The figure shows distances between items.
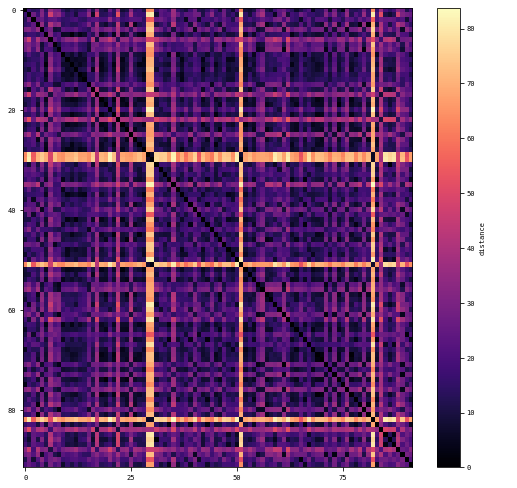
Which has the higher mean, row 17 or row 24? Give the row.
17
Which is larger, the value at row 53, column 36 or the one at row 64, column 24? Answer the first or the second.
the first
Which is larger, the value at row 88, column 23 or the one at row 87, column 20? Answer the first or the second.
the first
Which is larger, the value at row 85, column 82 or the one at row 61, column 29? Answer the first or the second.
the first
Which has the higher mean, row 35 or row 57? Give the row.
35
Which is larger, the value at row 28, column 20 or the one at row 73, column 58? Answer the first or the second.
the second
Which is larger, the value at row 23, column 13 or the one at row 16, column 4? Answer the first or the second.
the second
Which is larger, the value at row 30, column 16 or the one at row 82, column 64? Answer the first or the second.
the first
